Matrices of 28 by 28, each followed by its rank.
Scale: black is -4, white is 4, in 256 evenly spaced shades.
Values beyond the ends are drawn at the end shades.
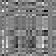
two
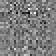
five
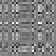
two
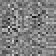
five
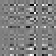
two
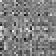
five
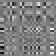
two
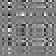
two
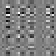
two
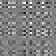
two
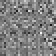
five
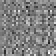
five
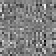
five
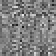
five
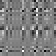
two
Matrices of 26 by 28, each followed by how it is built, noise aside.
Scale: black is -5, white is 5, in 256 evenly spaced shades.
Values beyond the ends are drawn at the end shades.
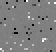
sparse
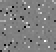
sparse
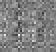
low rank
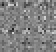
low rank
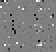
sparse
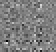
low rank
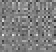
low rank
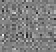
low rank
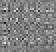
low rank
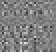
low rank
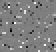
sparse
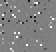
sparse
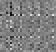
low rank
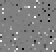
sparse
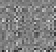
low rank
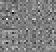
low rank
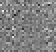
low rank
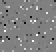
sparse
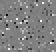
sparse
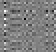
low rank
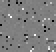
sparse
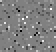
sparse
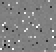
sparse
